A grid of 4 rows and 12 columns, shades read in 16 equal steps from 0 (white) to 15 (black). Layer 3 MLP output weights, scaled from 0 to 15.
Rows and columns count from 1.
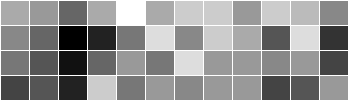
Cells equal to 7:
5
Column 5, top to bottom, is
0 8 6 8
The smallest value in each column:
5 6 9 3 0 2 2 3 5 3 2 6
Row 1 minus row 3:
-3 -4 -5 -4 -6 -3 1 -3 0 -4 -2 -4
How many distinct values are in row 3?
8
